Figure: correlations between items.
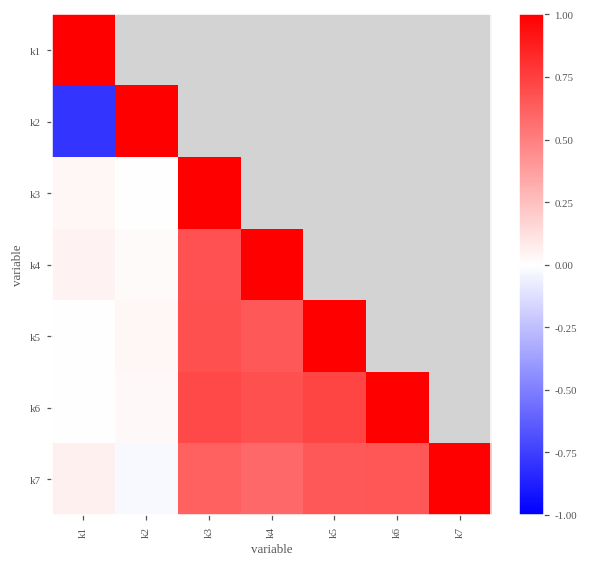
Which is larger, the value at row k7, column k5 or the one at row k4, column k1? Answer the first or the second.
the first
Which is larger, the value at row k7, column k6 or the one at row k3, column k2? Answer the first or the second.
the first
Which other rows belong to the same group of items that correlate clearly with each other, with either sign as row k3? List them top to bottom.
k4, k5, k6, k7
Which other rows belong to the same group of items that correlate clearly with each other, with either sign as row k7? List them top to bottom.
k3, k4, k5, k6
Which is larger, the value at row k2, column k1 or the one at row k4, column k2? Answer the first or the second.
the second
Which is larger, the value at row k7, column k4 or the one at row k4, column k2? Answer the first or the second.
the first
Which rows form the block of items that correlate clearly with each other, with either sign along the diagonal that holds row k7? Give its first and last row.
k3 to k7
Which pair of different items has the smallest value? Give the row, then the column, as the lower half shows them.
k2, k1
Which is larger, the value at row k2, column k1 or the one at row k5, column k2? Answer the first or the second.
the second
